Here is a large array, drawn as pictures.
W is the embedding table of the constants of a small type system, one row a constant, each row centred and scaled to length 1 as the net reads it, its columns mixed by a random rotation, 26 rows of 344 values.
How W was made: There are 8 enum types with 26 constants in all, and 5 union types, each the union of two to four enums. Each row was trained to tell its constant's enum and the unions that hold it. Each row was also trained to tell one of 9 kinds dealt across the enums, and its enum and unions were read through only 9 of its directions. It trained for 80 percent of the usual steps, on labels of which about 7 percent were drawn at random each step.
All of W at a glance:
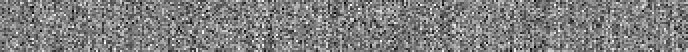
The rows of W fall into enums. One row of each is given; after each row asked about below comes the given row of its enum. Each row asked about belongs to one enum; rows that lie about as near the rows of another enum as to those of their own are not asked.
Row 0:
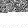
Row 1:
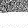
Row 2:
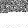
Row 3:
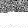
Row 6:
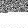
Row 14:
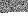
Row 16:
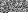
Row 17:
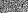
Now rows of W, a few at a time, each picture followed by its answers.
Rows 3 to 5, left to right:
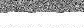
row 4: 6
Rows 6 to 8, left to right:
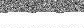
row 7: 16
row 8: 14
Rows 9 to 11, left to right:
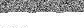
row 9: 3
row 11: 2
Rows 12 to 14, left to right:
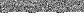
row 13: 0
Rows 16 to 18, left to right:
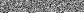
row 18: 3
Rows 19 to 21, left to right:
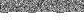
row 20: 1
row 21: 14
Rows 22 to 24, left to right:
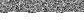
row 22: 0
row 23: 0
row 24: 3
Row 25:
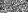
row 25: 17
